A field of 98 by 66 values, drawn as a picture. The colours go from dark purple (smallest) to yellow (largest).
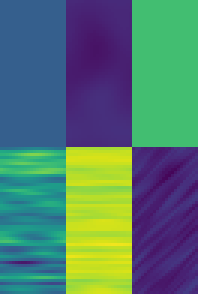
It is made of 2 by 3 panels. Panel 1,1: low, flat. Panel 1,2: very low, smooth, faint in contrast. Panel 1,3: high, flat. Panel 2,1: middling, streaked across, strong in contrast. Panel 2,2: very high, streaked across, faint in contrast. Panel 2,3: very low, slanting up to the right, faint in contrast.
